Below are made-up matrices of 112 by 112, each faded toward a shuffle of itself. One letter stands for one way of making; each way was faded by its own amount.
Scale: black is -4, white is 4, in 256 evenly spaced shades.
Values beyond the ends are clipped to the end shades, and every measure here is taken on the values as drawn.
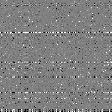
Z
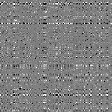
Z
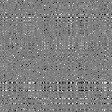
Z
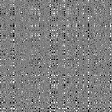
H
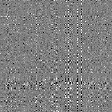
H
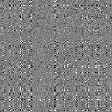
H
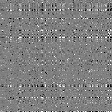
Z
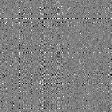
H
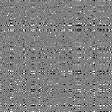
Z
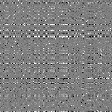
Z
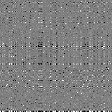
Z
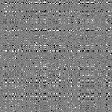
Z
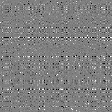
Z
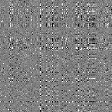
H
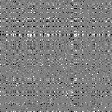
Z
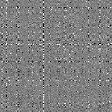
H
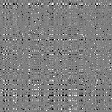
Z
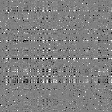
Z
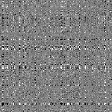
H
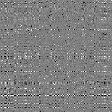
Z
